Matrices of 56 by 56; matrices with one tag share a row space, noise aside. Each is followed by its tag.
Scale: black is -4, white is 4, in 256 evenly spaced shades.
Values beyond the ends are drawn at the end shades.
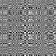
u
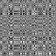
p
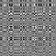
p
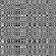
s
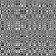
s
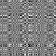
u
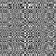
u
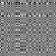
s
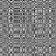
p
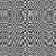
u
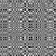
u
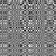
u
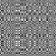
s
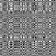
p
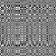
s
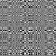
u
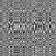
p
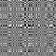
u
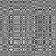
p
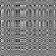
s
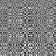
u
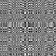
u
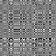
p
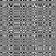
p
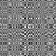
u
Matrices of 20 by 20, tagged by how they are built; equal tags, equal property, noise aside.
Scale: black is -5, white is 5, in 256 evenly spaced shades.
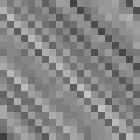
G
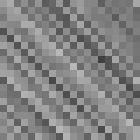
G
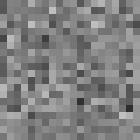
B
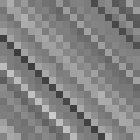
G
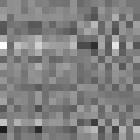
B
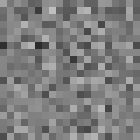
B
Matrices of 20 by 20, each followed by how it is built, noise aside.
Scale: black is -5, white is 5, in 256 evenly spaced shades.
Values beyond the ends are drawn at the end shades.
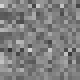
low rank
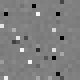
sparse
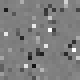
sparse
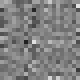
low rank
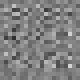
low rank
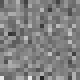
low rank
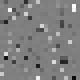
sparse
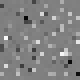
sparse
